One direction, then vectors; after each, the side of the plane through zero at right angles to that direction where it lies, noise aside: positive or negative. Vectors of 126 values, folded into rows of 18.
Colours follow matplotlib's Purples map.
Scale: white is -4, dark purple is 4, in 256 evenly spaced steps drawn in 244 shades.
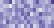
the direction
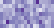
positive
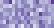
positive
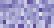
negative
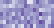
positive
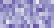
negative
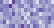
negative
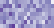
negative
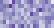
negative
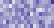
positive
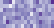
positive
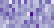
negative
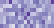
positive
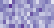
negative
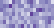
negative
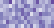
positive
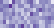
negative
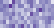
negative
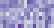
negative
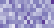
positive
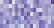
positive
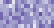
positive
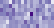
negative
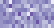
negative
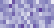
negative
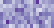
positive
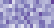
positive
